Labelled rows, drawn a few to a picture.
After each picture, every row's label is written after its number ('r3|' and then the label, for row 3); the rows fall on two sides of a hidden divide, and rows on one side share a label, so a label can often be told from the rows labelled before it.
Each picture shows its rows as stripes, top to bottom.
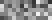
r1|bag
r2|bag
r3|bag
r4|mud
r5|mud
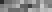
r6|mud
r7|bag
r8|mud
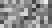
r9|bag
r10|mud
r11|bag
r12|mud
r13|bag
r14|mud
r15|bag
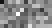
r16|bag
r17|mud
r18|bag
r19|bag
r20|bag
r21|bag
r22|mud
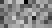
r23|bag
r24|bag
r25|mud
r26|mud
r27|bag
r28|bag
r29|mud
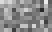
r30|bag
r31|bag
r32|mud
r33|bag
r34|bag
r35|bag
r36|mud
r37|bag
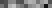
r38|mud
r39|bag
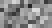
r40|bag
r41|bag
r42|mud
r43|mud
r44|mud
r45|bag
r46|mud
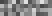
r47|mud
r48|bag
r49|mud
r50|mud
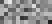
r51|bag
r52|mud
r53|bag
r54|mud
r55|bag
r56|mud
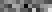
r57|bag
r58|bag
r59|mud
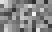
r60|bag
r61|mud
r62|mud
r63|mud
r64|mud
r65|bag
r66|bag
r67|bag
